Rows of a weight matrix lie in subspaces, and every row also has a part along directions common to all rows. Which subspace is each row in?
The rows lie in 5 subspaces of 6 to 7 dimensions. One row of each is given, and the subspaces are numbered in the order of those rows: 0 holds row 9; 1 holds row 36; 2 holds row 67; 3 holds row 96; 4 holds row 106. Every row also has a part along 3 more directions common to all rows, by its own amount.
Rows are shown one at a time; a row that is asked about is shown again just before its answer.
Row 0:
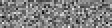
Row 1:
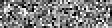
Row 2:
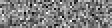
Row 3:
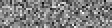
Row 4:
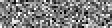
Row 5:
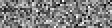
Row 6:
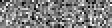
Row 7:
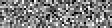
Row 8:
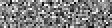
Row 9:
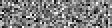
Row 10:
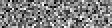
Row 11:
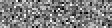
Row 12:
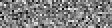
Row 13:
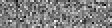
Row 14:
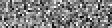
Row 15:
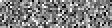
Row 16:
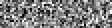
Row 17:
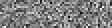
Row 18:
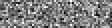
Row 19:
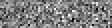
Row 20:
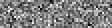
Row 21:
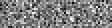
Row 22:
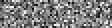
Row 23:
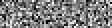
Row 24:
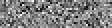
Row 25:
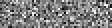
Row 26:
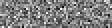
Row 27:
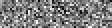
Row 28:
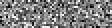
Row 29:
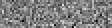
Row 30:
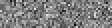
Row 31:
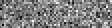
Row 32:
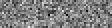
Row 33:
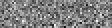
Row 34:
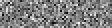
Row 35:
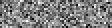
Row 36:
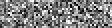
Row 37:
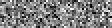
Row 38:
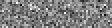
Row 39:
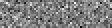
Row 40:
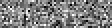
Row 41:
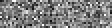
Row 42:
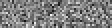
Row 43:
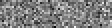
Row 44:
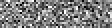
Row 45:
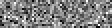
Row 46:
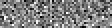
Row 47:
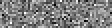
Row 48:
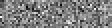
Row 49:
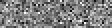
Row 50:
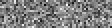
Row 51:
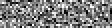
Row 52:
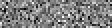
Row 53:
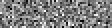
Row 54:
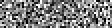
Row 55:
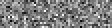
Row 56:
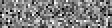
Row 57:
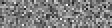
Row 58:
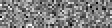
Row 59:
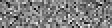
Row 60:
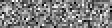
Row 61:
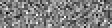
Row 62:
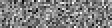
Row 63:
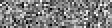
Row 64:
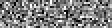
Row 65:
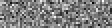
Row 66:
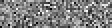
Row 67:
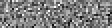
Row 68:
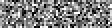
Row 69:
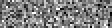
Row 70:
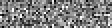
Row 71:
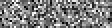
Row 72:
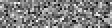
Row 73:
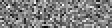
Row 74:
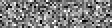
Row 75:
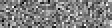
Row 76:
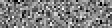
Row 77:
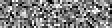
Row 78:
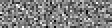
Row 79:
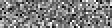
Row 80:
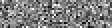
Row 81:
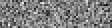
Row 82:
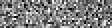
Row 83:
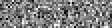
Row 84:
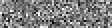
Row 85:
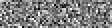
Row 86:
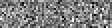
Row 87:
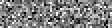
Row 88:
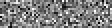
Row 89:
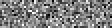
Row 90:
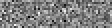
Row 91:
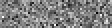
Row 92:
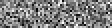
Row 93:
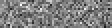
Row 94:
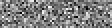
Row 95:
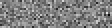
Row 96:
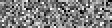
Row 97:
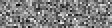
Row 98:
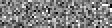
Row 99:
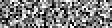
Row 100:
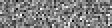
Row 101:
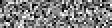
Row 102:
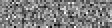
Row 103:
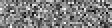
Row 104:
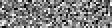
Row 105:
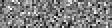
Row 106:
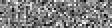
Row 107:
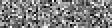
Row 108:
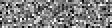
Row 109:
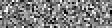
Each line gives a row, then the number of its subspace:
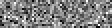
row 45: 4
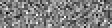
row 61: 2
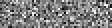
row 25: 1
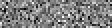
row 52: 0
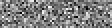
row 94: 1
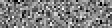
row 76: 3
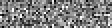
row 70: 2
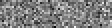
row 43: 3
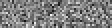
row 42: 4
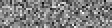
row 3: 3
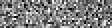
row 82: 2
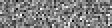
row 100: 2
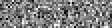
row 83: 4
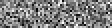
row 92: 0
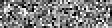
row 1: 1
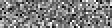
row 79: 2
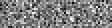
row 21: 1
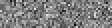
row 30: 3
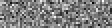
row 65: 1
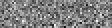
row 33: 4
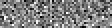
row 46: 3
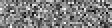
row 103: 1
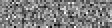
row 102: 4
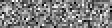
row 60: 0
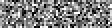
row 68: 3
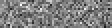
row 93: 1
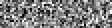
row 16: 4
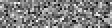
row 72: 2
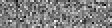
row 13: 4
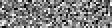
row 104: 2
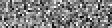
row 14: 2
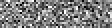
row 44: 1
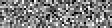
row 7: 3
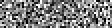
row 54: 2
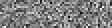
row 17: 2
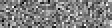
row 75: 3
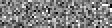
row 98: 1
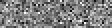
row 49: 0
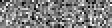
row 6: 0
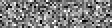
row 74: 4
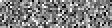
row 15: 0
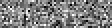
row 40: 4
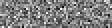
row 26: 2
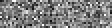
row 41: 3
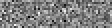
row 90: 0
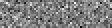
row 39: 2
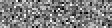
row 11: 3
